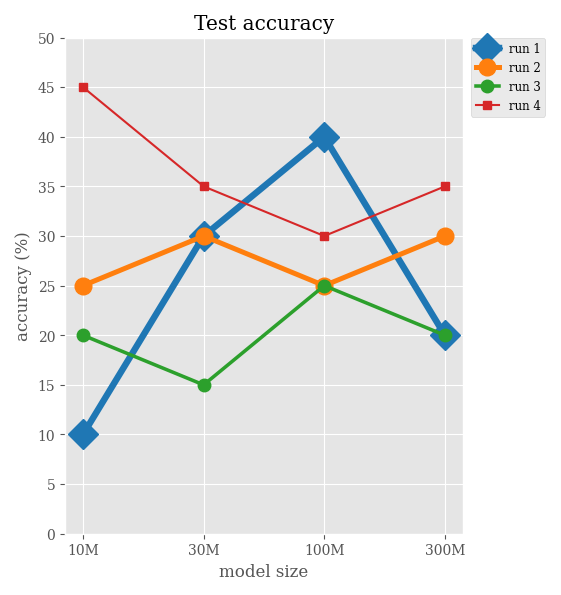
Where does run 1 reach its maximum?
100M
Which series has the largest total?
run 4
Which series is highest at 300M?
run 4
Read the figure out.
Title: Test accuracy
x-axis: model size, ticks 10M 30M 100M 300M
y-axis: accuracy (%), ticks 0 5 10 15 20 25 30 35 40 45 50
Legend: run 1, run 2, run 3, run 4
Values:
run 1: 10 30 40 20
run 2: 25 30 25 30
run 3: 20 15 25 20
run 4: 45 35 30 35
